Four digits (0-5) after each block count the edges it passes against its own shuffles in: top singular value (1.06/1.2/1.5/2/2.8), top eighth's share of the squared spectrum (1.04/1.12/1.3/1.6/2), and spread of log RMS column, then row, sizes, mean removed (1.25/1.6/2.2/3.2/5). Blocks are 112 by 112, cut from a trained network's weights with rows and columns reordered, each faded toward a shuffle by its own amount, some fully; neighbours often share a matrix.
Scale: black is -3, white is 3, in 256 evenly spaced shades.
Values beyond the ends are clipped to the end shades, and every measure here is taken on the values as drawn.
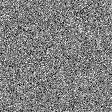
0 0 0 0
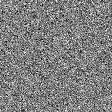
0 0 0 0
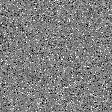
0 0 0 0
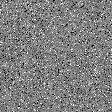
0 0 0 0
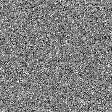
0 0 0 0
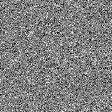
3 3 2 2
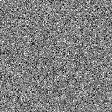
3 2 1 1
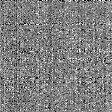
3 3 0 3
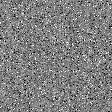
1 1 0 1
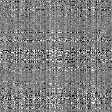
4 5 1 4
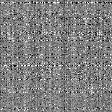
3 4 0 4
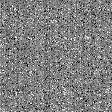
2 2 0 2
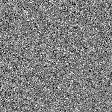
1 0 0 0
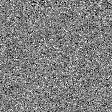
1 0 0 0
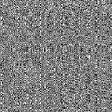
4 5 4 3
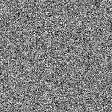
3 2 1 1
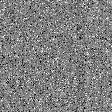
1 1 0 0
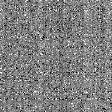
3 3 0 3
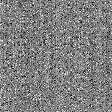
2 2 0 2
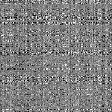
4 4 1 4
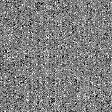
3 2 0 2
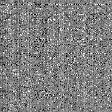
3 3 0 3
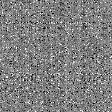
2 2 0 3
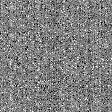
3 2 0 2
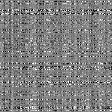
4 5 1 5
